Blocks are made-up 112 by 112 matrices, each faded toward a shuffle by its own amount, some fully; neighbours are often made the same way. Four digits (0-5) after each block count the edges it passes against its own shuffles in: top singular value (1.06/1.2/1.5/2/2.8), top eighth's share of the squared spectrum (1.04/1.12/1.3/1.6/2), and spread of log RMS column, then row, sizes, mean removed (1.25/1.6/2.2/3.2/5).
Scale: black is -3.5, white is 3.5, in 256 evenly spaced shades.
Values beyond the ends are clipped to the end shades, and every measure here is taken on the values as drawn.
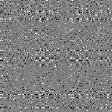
5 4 2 3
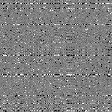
5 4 2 3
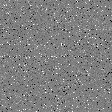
3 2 0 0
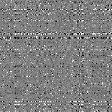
5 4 2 3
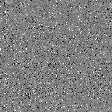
3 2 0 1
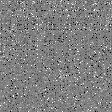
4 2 1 2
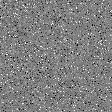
1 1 0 0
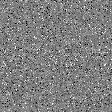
3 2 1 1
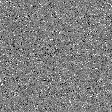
1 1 0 2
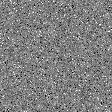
0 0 0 0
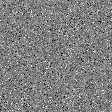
0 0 0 0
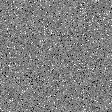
0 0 0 0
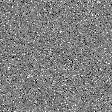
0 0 0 2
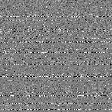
4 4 0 4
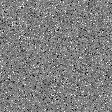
1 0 0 0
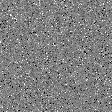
0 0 0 0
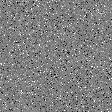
2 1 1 0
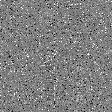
3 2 1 0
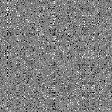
4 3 2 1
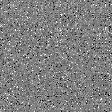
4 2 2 0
